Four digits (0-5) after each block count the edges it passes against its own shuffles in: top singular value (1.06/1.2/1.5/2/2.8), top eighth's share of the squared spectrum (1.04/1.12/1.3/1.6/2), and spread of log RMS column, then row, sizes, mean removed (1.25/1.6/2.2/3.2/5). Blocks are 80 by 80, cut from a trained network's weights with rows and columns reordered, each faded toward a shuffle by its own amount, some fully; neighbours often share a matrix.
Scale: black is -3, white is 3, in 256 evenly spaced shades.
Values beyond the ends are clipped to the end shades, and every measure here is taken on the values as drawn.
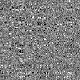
4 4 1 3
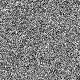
0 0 0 0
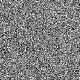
3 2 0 1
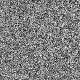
0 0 0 0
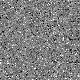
2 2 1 0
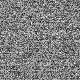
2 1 0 0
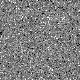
2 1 1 0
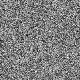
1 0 0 0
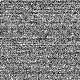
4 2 0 1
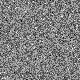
0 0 0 0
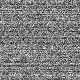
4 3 0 1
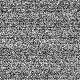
3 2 0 0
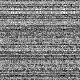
5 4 2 3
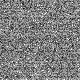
2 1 0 0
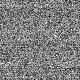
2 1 0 0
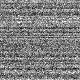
4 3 1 2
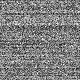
3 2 0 1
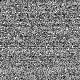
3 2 0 0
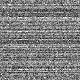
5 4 1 2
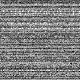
5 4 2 3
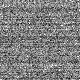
3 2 0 0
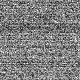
3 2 0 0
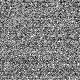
2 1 0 0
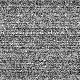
4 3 0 1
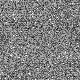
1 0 0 0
